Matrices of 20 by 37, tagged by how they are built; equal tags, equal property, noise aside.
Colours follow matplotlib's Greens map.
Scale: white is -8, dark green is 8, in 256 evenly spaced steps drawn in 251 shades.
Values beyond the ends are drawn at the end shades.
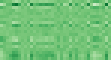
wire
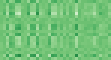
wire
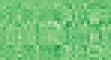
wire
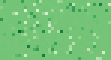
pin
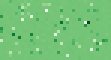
pin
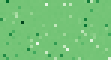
pin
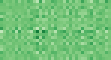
wire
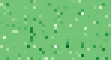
pin
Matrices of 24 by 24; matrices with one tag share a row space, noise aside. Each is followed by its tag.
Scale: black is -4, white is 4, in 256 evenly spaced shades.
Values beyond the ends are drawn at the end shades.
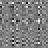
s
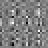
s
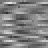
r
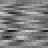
r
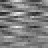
r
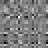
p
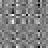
s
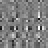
s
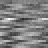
r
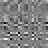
p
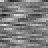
r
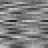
r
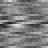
r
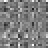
p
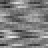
r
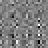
s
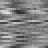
r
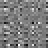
p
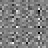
s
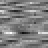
r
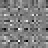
p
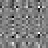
s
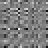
p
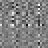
s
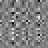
s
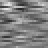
r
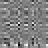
p
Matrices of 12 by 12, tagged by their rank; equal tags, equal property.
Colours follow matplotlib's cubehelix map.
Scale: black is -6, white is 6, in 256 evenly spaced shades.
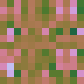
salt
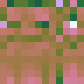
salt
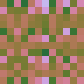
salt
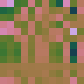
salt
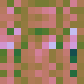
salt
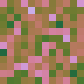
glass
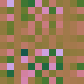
salt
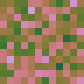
glass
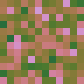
glass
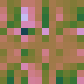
salt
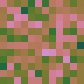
glass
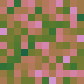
glass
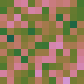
glass
